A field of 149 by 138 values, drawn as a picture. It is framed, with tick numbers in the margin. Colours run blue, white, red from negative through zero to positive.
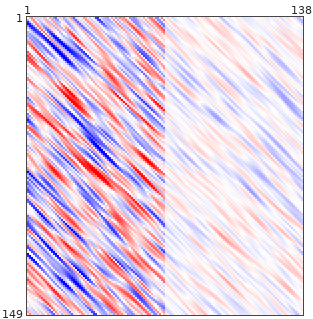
Neither half mirrors the other. The grain runs diagonally down to the right. No single row or column stands out from its neighbours. The right part is calmer, past a seam about 50% of the way across. No overall slope runs across the table.
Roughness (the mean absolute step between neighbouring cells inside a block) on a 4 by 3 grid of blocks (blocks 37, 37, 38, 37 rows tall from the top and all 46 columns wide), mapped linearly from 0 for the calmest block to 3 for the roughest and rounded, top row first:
310 / 310 / 310 / 310
